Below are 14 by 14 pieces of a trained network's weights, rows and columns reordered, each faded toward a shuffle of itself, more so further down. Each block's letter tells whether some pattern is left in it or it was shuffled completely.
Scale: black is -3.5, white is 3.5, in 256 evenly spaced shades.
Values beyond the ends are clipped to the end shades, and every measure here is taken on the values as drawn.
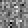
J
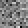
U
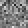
J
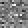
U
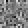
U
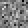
J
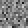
J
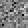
J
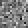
J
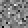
J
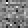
U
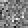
J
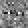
U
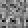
U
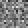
U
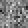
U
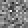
U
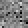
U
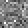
J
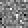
J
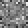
U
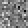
J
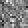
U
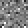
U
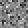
J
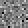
J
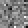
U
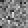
J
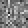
U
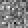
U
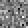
J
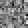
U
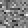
J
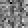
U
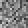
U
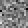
J
